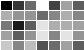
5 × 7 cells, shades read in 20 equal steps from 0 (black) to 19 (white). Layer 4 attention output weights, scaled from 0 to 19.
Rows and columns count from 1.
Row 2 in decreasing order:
13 13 11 11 10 10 8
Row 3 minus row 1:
9 -2 -1 -2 8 1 5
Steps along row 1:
up up up down up down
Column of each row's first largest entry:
4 1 4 4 1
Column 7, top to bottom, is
7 10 12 11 7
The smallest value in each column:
0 2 7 6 5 12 7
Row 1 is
0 4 8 19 5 12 7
